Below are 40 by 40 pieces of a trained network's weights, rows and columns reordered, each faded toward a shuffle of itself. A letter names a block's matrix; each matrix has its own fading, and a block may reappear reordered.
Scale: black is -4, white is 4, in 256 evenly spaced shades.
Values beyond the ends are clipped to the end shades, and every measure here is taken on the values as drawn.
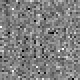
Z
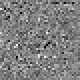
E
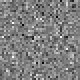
E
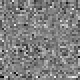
E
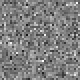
E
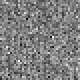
Z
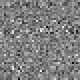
E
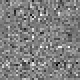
E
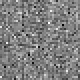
Z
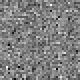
Z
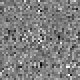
E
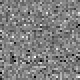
E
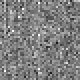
Z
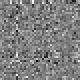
E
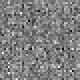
Z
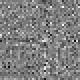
E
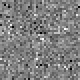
Z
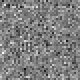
Z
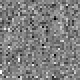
E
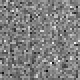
Z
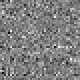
E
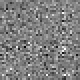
E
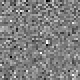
E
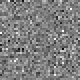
E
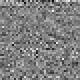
E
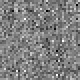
Z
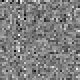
E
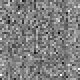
Z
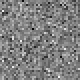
Z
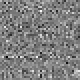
E
